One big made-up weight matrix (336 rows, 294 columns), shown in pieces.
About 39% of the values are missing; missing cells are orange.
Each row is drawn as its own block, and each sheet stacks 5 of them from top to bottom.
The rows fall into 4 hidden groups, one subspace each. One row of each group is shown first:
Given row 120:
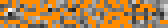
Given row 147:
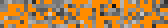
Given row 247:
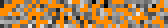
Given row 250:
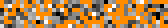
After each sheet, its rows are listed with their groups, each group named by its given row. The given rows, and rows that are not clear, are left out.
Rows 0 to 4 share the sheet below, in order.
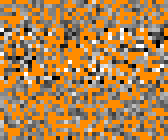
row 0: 247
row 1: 250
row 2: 247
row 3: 147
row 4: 250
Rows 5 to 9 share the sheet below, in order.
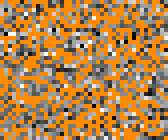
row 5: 120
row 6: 250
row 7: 147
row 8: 247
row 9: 147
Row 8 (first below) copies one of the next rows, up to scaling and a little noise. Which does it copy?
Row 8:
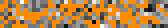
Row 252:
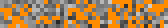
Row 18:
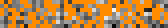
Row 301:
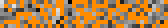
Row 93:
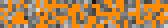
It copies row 18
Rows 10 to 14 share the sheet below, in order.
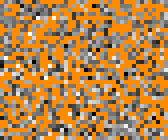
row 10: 250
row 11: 247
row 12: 250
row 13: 250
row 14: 247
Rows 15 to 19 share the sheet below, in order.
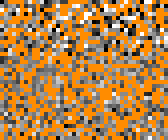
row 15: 250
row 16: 250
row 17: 247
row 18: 247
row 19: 147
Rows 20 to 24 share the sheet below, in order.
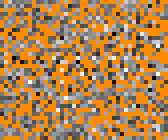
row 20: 147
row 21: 250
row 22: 250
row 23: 147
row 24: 250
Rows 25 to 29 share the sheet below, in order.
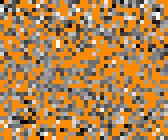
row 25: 250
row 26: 120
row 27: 250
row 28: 247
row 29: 120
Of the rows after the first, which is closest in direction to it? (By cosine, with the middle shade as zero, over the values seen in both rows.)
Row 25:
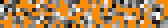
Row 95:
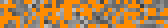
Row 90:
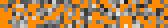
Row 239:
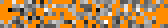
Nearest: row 239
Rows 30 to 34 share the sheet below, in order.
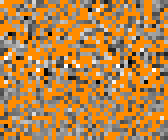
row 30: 247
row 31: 250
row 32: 250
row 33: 250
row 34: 120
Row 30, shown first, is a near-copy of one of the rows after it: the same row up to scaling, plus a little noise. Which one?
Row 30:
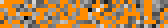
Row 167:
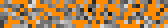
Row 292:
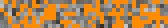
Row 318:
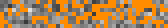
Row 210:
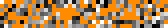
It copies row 167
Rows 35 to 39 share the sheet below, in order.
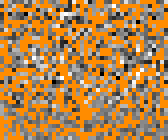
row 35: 147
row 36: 147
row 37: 120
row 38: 120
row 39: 250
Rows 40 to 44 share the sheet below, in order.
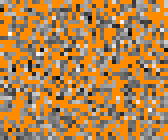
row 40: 250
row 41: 250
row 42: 247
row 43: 147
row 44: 247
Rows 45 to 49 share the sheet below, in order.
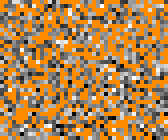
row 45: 250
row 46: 147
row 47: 250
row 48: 250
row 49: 147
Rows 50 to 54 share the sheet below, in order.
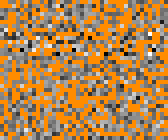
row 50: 247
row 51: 147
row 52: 147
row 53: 247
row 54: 247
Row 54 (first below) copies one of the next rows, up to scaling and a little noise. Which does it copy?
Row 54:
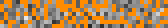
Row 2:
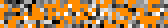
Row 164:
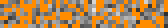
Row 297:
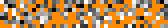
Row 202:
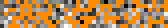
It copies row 2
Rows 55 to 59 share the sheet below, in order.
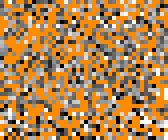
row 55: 147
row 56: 147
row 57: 250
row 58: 250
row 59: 120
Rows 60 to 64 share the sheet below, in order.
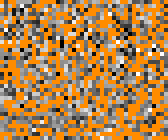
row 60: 120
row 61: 147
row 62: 120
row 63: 147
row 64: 247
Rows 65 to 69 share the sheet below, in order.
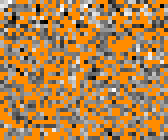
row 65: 120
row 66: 147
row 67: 120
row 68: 147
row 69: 250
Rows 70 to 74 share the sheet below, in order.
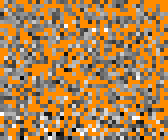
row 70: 247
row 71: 247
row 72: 147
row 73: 147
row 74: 247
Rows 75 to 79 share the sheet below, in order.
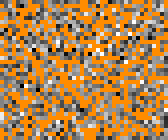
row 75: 250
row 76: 247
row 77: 247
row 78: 120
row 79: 247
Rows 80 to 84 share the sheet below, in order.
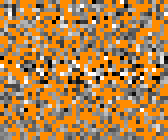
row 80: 247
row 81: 147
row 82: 250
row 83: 247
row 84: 250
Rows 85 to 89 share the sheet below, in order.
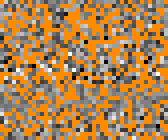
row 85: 147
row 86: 250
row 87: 120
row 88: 247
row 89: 250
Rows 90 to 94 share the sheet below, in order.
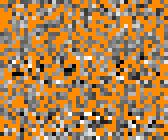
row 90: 250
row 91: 247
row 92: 120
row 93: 247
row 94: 247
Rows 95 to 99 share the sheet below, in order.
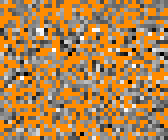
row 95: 120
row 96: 247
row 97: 247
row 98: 147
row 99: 120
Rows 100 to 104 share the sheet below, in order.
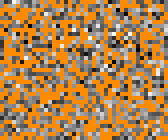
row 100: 250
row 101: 147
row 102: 250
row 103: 250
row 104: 247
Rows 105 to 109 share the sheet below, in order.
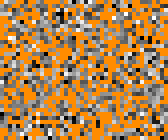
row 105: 147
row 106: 120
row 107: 247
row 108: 247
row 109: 247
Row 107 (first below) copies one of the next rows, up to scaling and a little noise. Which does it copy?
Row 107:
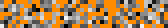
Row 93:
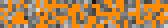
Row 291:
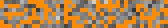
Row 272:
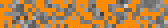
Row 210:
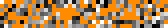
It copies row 291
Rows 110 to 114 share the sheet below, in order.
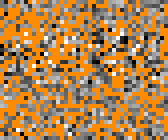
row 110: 120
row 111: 120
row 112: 250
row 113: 120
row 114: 247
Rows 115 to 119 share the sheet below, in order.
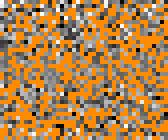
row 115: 247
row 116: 147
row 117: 250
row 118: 250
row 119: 147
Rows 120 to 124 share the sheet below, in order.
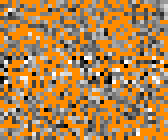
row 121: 247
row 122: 120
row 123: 120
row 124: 147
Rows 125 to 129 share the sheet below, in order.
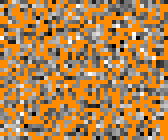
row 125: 250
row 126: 250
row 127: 250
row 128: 247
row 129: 120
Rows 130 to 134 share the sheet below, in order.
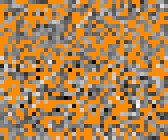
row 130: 120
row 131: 250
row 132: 250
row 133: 147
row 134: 147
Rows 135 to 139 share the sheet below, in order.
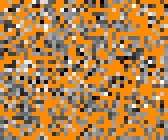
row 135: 120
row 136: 120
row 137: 147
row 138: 250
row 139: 120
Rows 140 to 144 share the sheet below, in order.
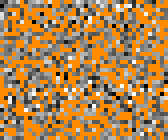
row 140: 247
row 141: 147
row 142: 247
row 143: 247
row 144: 120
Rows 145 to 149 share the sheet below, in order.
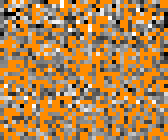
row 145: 120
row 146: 247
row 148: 147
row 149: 120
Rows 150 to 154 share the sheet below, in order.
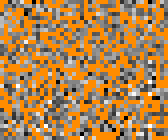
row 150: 120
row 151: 120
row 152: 147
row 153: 250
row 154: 120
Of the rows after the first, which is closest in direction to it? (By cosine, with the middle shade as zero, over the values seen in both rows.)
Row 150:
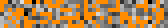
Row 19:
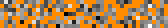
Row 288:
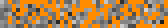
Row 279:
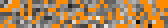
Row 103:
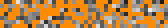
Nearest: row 19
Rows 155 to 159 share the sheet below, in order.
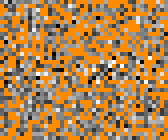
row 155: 147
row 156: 120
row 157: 250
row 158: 147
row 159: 250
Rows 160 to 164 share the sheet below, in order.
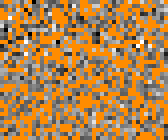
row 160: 120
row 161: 120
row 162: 147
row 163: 250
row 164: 247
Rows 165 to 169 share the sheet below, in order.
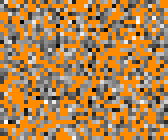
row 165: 147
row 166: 247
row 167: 247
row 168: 250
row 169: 120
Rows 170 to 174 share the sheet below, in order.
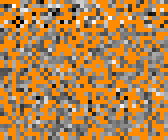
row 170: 120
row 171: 247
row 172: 147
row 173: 250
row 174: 247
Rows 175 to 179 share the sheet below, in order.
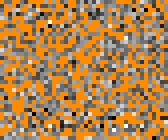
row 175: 247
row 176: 120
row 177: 247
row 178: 120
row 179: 147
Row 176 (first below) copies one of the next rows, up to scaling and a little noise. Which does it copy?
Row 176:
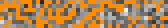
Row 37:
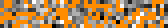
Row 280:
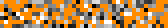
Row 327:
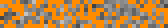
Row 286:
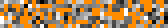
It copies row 286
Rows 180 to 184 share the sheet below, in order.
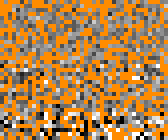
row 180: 120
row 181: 147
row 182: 250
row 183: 247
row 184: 250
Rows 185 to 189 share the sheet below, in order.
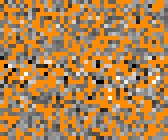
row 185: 147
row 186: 250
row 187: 247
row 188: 247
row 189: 247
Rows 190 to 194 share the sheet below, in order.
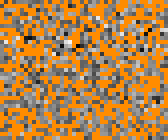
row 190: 147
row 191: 120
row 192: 120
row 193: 250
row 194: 147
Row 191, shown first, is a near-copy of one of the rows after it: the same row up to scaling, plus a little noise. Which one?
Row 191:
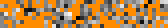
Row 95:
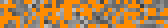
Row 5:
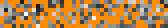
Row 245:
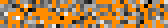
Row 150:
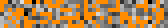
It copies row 245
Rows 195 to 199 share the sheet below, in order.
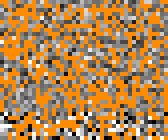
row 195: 250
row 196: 247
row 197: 247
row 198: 250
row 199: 147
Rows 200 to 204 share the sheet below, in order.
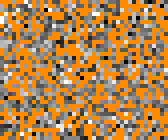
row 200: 120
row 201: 147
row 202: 247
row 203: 120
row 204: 147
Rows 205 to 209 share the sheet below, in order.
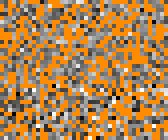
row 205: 120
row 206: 147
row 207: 250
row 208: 250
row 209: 250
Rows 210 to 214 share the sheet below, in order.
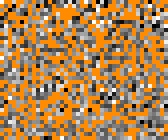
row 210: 247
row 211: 120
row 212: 247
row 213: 250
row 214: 120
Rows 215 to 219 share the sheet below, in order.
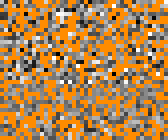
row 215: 147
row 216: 147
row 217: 250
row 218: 147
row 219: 250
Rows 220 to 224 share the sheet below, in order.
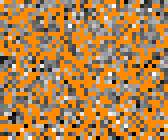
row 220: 250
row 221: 120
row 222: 247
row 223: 147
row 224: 250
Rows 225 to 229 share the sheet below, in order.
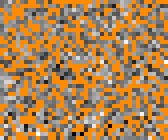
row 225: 147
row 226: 250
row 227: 120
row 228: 120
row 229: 120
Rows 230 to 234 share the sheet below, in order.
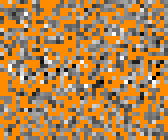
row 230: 120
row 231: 250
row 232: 247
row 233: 247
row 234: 120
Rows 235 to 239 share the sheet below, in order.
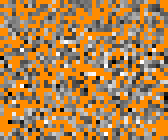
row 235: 250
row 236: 147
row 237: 250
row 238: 120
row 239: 120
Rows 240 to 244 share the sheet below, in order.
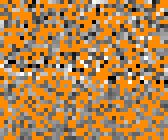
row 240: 247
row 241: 120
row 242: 250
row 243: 120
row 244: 120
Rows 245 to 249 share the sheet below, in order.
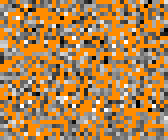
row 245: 120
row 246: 147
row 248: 147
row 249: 120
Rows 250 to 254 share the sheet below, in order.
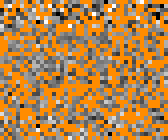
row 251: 250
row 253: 247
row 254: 250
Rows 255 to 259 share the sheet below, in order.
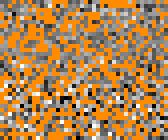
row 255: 247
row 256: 147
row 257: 120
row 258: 147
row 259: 120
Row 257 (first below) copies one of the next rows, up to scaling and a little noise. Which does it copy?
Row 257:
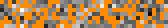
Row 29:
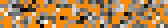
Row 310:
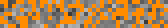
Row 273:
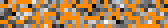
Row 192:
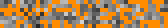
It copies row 310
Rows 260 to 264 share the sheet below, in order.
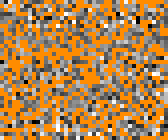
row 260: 147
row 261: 250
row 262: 247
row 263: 250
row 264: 247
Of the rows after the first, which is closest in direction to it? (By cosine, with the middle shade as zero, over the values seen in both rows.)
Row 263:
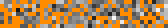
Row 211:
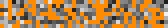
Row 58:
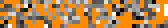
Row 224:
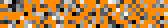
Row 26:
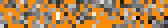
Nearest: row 58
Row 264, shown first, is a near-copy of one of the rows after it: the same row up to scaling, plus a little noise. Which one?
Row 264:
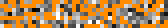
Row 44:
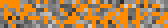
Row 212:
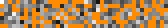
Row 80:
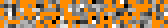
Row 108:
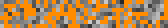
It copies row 108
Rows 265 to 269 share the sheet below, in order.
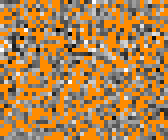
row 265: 247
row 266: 120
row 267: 250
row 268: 250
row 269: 147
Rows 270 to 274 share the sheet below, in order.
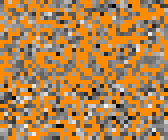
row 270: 147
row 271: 147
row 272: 247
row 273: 120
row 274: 147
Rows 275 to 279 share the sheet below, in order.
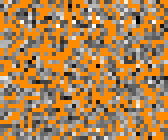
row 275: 147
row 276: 147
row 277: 120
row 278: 147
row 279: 147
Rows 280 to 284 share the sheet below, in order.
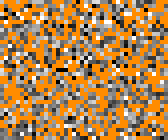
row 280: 120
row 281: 247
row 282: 147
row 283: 250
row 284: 147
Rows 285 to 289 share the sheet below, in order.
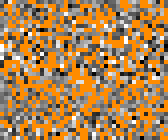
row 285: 147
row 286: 120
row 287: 250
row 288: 247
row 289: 247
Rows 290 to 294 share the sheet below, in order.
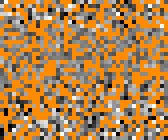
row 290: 147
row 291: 247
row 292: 247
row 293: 250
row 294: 120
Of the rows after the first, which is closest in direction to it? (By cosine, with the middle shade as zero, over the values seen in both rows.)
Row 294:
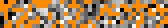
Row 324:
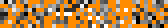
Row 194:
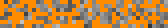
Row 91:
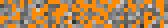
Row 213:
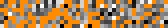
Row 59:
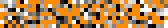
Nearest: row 194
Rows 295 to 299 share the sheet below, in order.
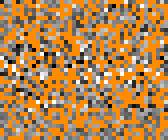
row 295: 250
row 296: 120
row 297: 247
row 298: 250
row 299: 120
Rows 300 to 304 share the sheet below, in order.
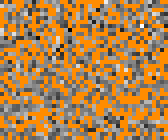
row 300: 247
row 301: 247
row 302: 250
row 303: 120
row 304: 250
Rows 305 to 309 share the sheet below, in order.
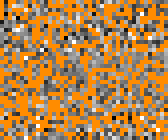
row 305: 120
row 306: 250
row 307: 120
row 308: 120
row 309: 250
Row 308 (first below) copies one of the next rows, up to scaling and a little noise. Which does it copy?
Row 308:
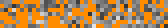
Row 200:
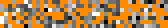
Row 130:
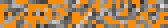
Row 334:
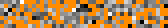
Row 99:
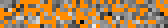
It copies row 99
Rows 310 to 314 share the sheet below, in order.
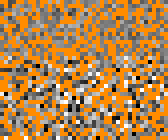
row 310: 120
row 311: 250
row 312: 147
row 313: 250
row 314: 250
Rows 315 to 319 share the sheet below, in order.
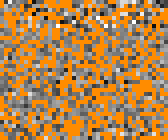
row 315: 147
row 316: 247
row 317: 147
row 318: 247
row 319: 250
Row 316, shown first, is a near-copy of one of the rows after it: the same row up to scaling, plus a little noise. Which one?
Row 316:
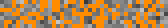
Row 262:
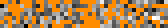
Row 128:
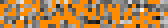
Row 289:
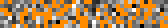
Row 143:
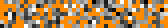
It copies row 128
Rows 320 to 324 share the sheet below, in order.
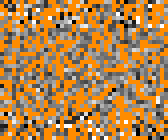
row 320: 147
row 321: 250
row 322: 147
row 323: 250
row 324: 147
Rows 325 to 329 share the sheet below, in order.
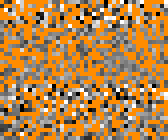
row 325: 250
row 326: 147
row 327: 120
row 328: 250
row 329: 147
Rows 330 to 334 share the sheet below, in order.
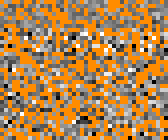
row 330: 250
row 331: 120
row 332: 247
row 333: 120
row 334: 120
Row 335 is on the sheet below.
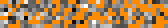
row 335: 120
